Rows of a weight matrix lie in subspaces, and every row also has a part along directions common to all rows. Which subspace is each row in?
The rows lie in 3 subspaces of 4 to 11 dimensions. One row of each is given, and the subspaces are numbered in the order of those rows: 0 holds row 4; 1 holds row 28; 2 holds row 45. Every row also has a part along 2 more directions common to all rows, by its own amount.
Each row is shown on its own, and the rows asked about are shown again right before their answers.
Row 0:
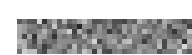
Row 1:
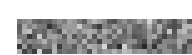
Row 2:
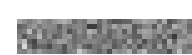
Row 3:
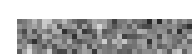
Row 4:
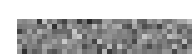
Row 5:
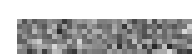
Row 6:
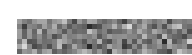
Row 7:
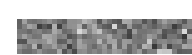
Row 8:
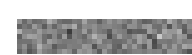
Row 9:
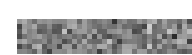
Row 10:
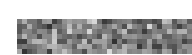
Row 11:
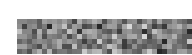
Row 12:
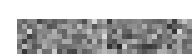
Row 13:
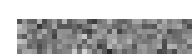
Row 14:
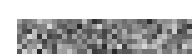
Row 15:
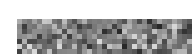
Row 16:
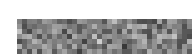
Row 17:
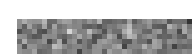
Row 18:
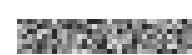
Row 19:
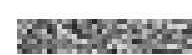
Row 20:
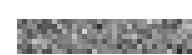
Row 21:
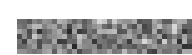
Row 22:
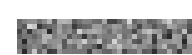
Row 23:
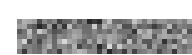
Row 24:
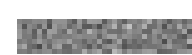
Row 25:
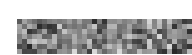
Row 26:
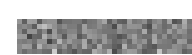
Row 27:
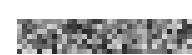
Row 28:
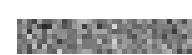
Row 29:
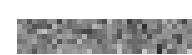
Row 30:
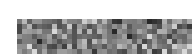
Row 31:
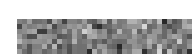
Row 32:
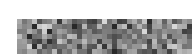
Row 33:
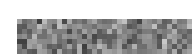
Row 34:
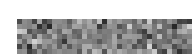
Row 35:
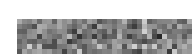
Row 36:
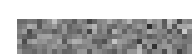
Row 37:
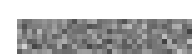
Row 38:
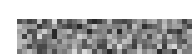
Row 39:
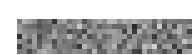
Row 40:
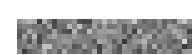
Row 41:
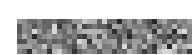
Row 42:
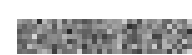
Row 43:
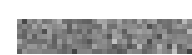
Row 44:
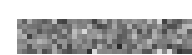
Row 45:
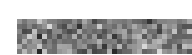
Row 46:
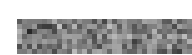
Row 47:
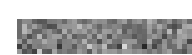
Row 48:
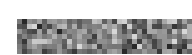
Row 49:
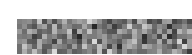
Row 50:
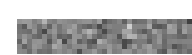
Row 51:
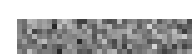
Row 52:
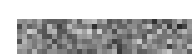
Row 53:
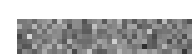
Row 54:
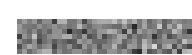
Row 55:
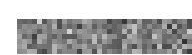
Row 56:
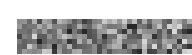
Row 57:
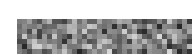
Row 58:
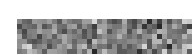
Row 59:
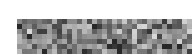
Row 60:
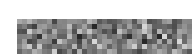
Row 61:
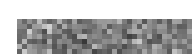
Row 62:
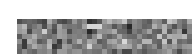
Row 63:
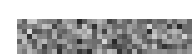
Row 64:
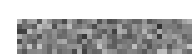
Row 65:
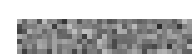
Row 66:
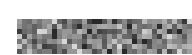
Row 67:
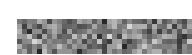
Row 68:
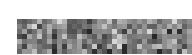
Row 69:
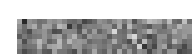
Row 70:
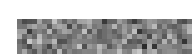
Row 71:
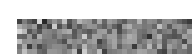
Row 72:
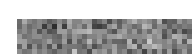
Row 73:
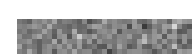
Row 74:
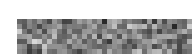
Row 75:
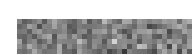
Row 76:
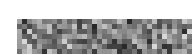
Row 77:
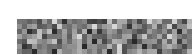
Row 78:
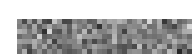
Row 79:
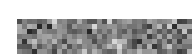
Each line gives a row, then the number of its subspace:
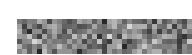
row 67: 2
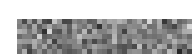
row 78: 1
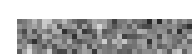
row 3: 1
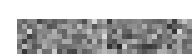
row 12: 2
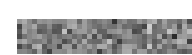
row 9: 2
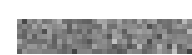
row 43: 1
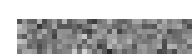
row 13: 0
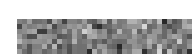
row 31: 1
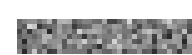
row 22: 1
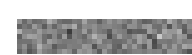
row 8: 2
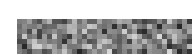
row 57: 2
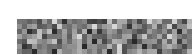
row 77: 0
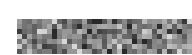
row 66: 0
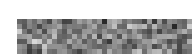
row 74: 2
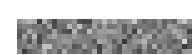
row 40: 0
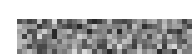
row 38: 0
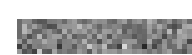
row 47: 2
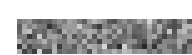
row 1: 2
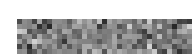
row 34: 0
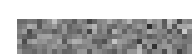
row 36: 1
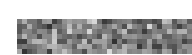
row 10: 1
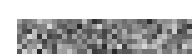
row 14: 2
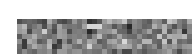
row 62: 2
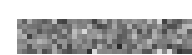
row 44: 1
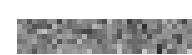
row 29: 1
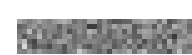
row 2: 2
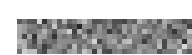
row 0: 0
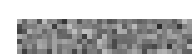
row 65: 0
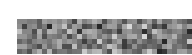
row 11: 2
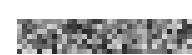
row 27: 2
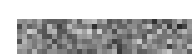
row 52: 1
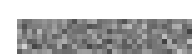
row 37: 2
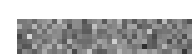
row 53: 1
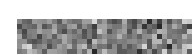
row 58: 1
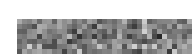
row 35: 0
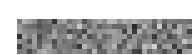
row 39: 0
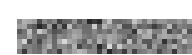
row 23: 0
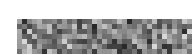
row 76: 1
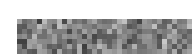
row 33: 0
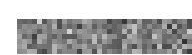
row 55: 0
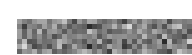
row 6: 2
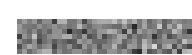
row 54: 0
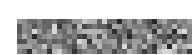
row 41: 1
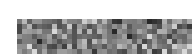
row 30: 1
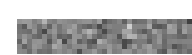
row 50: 2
